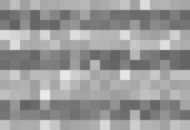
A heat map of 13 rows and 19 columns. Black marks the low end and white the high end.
Stripes running across repeat 3 times from top to bottom. On average the colour sits 60% of the way up the scale. No seam splits the table. No overall slope runs across the table.
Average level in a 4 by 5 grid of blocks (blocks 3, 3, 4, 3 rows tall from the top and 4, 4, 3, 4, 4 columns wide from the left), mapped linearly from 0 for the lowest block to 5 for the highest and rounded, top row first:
0 1 1 1 0 | 4 4 3 4 3 | 3 5 3 3 3 | 1 1 2 1 1
